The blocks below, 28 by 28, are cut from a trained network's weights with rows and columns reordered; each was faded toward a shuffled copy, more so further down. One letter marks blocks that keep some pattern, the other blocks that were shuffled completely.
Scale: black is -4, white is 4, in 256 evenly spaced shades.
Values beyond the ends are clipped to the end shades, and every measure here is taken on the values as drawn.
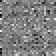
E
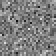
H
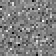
H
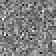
E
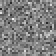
H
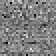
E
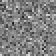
H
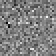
E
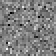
H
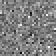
H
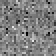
E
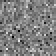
H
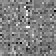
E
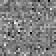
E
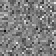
H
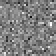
H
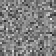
E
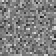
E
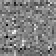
E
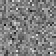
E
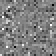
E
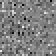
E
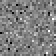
H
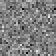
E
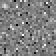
H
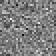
H
